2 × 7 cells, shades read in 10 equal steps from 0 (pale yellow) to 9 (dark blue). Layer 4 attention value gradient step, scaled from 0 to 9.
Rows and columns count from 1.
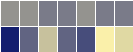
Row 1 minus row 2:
-5 -2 3 -1 -3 5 4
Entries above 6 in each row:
0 2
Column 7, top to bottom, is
5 1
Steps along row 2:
down down up up down up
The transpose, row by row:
4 9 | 4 6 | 5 2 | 5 6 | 4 7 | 5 0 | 5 1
